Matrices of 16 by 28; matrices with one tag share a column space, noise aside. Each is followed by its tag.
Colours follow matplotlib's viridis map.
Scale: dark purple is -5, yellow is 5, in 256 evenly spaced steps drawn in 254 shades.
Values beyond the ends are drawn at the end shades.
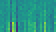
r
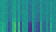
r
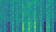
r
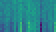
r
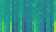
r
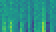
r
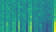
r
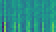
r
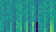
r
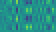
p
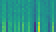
r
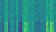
r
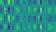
p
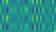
p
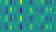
p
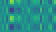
p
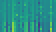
r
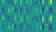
p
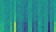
r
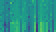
r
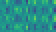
p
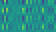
p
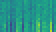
r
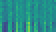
r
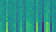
r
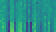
r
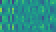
p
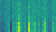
r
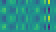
p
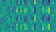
p
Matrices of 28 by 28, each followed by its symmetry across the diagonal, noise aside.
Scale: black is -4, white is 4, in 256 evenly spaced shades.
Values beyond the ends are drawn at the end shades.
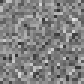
symmetric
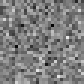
neither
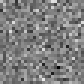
neither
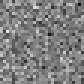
neither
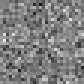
antisymmetric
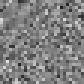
antisymmetric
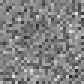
symmetric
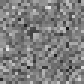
symmetric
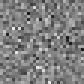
antisymmetric
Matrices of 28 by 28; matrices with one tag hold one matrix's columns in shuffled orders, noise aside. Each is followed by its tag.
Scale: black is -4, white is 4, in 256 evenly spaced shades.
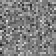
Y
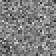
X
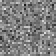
Y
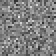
X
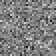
X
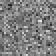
Y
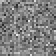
Y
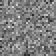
X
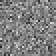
X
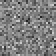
X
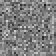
Y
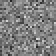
X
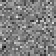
X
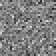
X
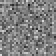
Y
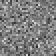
X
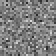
X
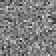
X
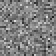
X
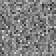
Y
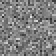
X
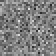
Y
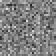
Y
